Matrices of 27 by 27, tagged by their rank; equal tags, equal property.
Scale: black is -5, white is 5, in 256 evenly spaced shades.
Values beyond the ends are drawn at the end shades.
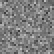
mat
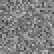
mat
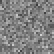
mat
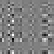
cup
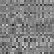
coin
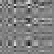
cup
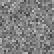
mat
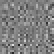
coin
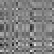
cup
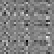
coin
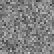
mat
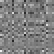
coin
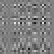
cup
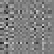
coin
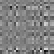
cup
